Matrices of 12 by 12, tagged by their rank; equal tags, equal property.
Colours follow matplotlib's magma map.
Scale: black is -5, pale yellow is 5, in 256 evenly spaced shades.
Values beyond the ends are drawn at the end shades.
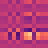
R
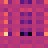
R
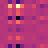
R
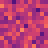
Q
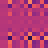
R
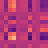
R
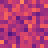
Q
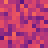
Q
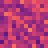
Q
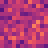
Q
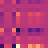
R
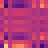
R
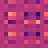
R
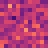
Q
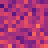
Q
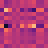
R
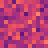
Q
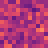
Q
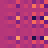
R
